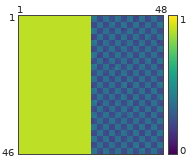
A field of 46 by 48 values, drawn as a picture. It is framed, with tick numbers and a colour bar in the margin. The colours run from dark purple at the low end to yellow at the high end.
It is made of 1 by 2 panels. Panel 1,1: very high, flat. Panel 1,2: low, checkered.
